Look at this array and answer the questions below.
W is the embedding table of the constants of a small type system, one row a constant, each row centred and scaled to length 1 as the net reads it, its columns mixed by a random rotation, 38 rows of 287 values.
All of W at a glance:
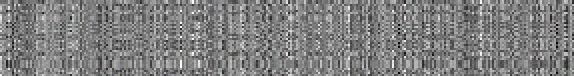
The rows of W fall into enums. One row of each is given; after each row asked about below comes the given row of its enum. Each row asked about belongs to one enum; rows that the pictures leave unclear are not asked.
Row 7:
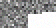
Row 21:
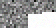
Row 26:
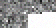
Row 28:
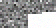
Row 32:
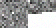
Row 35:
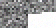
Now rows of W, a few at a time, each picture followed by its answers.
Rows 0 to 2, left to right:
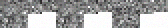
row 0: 26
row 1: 26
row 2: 35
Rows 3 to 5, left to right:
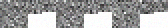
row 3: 7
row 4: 7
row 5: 32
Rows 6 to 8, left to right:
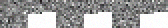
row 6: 26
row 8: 28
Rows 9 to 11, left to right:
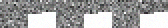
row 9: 28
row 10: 7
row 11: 32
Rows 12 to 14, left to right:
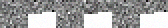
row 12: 21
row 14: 21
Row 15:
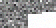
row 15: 28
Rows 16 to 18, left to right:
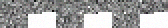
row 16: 21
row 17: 26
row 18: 32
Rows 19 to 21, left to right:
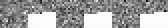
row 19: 26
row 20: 35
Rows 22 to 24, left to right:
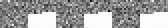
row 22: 7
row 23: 21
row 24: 35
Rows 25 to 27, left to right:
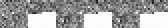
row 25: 32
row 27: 26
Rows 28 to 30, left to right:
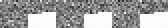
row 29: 7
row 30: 32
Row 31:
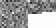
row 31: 32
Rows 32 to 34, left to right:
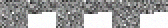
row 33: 32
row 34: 7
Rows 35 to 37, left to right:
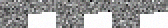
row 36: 21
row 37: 28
